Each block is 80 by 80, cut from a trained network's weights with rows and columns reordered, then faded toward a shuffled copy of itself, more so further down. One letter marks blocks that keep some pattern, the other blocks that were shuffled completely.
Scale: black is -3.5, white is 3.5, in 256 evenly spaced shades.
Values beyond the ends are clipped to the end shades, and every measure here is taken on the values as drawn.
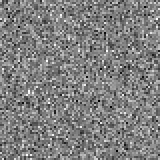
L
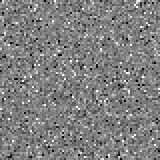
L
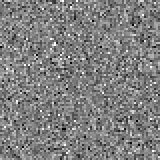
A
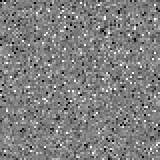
L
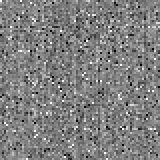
A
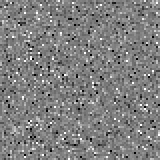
L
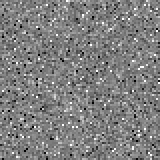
L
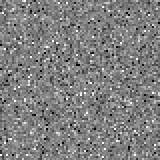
L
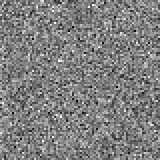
L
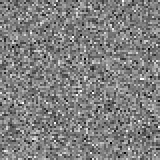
L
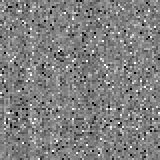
A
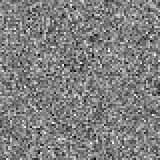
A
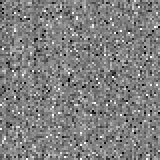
A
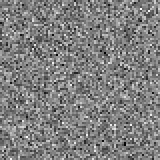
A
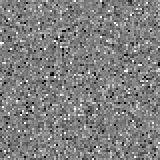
L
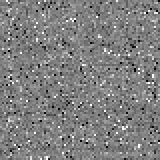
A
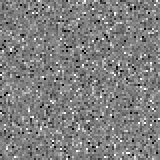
L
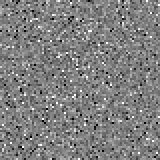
L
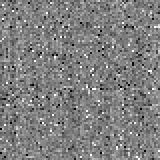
A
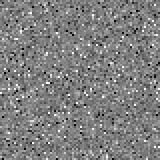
L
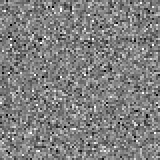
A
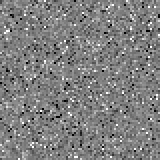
L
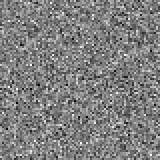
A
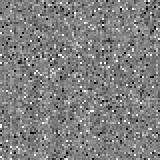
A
